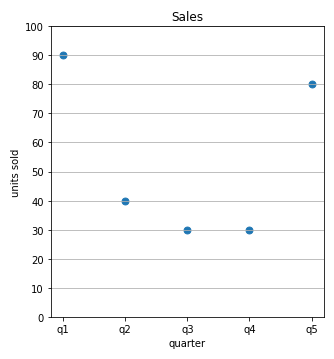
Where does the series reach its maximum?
q1
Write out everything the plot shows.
Title: Sales
x-axis: quarter, ticks q1 q2 q3 q4 q5
y-axis: units sold, ticks 0 10 20 30 40 50 60 70 80 90 100
Values:
90 40 30 30 80
